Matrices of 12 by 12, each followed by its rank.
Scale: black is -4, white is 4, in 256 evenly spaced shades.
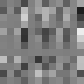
two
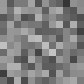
full rank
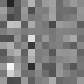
two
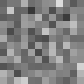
full rank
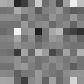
two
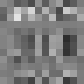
two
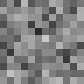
full rank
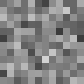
full rank
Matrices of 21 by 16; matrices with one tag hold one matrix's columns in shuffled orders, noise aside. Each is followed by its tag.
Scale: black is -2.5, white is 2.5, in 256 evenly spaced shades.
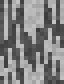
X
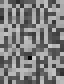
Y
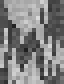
X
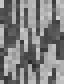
X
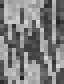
X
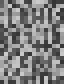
Y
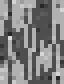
X
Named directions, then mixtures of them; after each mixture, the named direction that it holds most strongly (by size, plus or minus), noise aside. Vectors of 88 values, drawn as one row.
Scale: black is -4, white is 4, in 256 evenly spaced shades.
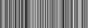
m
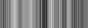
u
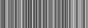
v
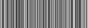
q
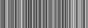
v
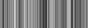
u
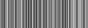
v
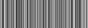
q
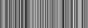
m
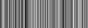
m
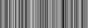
m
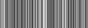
v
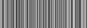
q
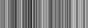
v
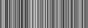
m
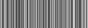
q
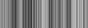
u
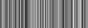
m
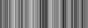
u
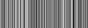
m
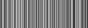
q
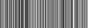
m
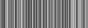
v
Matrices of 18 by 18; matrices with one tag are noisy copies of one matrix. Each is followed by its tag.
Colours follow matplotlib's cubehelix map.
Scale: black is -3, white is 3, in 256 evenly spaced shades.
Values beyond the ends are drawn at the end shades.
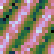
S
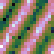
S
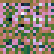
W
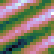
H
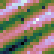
H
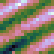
H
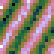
S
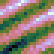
H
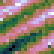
H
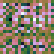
W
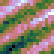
H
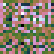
W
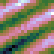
H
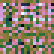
W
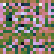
W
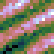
H
